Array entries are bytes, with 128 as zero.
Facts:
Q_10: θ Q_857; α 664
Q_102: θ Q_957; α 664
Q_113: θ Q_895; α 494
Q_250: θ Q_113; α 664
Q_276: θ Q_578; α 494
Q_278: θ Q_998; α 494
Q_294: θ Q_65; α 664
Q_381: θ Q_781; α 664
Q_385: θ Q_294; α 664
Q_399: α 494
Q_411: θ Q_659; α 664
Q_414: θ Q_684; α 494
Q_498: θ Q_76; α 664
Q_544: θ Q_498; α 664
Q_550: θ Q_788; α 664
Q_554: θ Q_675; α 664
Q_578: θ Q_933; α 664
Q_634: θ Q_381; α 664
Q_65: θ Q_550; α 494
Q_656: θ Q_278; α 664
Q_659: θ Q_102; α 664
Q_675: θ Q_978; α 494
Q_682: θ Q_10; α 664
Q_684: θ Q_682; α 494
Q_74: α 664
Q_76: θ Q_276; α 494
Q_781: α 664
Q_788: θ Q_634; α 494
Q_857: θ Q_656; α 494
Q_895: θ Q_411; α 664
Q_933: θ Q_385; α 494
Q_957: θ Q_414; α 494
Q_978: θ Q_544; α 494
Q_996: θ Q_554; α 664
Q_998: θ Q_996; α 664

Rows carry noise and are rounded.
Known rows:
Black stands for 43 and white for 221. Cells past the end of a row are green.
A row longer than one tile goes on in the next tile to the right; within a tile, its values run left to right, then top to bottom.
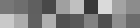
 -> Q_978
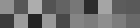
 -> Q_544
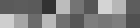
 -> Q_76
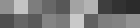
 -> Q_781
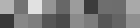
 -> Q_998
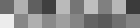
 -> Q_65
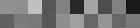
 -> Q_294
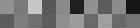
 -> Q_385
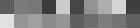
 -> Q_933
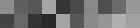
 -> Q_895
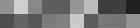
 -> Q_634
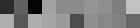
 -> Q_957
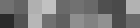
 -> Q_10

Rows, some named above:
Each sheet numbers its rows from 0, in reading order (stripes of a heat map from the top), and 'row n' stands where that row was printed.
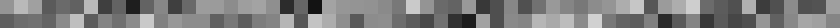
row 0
Q_550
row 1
Q_399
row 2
Q_414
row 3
Q_250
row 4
Q_278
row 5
Q_659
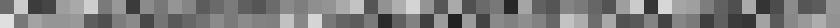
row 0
Q_788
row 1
Q_74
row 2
Q_278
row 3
Q_544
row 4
Q_675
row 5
Q_411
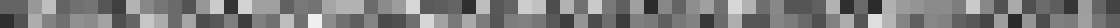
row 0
Q_682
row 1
Q_675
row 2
Q_857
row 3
Q_276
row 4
Q_554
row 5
Q_656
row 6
Q_684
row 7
Q_498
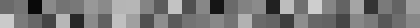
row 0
Q_113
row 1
Q_578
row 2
Q_996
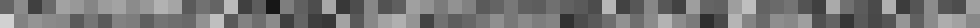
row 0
Q_399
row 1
Q_550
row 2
Q_411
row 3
Q_74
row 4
Q_102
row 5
Q_682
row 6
Q_659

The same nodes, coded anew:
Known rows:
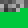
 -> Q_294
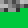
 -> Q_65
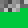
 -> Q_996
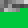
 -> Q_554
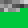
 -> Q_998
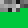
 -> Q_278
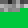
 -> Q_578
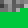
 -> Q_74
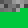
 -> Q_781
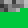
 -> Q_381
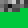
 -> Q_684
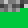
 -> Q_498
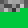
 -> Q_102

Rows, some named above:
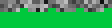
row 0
Q_656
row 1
Q_278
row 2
Q_399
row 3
Q_857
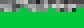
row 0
Q_250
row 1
Q_578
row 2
Q_933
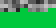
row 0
Q_65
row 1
Q_385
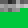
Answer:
Q_385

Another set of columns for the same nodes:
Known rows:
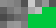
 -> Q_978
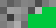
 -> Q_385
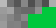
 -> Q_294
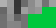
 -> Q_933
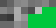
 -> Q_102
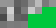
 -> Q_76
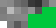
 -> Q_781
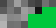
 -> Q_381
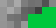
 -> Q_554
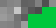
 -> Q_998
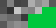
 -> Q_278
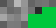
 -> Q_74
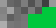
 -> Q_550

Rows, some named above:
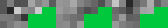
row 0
Q_278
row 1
Q_554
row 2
Q_65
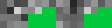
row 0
Q_278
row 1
Q_788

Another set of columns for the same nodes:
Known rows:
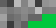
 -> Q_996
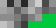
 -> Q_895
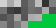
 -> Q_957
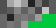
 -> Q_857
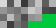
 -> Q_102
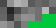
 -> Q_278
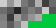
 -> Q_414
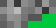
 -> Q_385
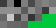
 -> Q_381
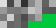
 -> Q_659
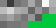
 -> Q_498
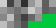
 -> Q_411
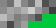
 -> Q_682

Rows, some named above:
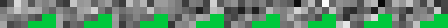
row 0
Q_656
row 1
Q_998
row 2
Q_996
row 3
Q_76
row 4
Q_399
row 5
Q_578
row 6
Q_113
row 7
Q_684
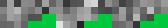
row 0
Q_385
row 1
Q_250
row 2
Q_74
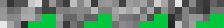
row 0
Q_250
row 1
Q_996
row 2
Q_544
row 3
Q_65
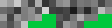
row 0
Q_684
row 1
Q_399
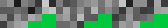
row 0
Q_276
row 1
Q_74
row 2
Q_933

